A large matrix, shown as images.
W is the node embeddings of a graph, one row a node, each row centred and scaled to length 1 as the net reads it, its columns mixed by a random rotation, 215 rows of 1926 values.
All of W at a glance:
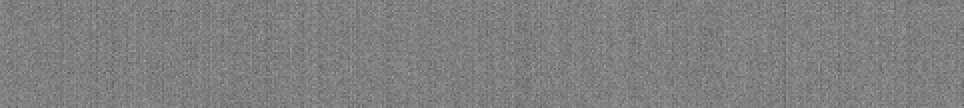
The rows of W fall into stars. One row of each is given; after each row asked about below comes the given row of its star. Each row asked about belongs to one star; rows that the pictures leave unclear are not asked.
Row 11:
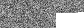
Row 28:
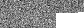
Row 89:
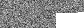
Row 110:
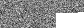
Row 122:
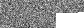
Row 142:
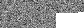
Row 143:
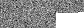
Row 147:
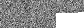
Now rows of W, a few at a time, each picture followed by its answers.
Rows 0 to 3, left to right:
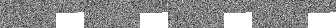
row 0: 11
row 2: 142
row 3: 28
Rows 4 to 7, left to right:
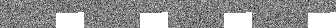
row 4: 28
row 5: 147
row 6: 122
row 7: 122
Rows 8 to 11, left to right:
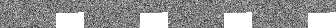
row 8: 28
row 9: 122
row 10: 11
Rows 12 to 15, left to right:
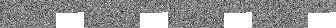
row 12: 142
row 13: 122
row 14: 122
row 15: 11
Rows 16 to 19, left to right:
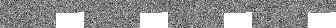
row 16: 147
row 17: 143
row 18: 142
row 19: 143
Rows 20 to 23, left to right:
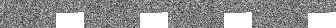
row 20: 11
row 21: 11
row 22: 11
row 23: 110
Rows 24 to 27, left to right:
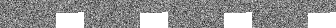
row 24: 143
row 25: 147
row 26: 122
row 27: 122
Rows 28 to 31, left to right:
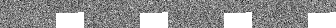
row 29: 142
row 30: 142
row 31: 110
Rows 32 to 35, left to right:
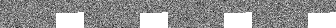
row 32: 89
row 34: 122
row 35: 28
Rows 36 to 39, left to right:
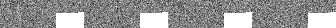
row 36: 11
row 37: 143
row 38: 11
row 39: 143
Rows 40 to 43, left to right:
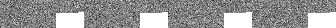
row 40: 147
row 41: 143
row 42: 28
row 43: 110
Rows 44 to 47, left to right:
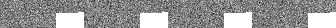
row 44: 28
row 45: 142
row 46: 110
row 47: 147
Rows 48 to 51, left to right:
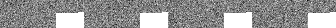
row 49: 28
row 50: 143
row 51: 122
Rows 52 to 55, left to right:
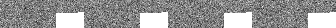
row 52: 110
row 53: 89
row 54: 147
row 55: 28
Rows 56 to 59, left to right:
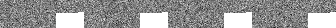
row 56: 142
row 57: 110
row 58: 147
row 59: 122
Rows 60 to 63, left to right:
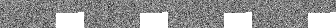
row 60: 122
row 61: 147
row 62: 110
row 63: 142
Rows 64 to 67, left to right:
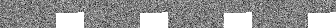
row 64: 110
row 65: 11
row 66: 143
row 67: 147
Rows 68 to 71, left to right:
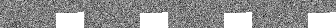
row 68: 89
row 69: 143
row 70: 11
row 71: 110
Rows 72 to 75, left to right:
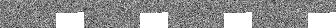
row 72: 89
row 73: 142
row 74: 110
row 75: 11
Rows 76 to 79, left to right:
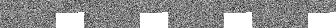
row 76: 143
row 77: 11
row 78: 143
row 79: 89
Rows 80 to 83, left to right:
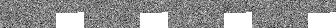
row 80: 142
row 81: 11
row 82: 28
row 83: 89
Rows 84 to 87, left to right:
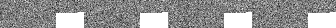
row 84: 142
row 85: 122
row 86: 147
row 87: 142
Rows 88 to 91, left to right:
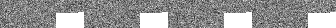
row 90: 142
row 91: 147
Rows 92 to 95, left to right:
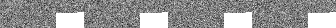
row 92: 89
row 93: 143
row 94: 89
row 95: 11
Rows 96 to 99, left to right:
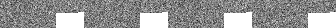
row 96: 147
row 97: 122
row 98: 147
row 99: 28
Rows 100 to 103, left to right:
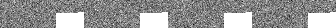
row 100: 142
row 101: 28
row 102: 89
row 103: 142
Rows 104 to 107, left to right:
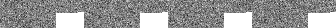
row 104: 11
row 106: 143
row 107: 11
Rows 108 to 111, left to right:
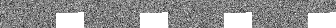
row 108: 11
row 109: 122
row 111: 122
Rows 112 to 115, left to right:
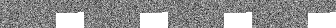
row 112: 142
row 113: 147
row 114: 147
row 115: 143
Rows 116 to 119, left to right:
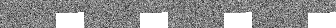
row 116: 142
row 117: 89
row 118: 11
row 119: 147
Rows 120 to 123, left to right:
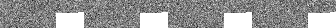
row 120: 89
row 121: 28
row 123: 89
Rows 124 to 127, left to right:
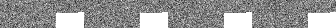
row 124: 143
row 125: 143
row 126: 143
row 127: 11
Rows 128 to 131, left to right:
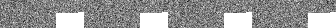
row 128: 147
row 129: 122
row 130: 11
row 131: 143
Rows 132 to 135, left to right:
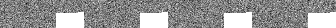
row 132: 110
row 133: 89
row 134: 147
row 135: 122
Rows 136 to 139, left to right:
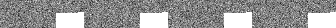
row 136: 122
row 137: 143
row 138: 110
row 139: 143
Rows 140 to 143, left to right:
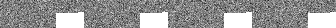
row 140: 143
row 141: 142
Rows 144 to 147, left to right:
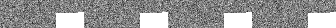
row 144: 110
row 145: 28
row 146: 110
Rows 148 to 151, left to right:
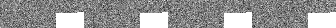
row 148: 89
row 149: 142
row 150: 143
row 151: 110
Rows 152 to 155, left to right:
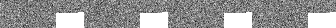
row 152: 11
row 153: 11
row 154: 143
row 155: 11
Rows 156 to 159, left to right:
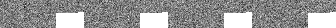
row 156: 28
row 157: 122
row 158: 142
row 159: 11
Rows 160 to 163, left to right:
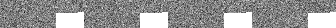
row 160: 122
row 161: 147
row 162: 142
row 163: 28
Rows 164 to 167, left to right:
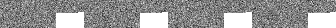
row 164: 122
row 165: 122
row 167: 142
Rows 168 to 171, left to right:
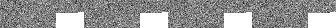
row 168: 143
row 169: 28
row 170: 143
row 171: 147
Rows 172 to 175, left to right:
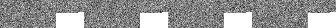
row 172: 147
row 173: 147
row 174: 143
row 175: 122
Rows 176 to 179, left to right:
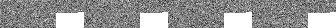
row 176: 143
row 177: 143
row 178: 11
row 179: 28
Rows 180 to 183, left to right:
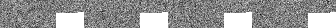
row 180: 89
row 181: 122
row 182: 11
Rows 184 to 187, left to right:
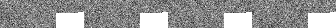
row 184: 142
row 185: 143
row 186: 122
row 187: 89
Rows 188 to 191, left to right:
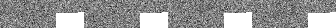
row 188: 110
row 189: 142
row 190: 11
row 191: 110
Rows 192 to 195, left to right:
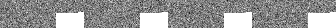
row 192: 142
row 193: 143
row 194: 110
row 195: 142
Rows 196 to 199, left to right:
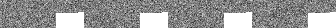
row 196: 143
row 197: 142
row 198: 122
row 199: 110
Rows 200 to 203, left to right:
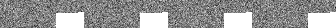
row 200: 122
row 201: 143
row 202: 28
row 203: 28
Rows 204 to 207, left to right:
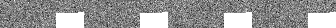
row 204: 142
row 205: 11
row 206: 89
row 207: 11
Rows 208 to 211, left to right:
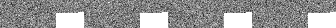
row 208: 147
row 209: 89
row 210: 142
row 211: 11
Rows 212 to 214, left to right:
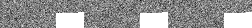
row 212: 142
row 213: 122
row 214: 11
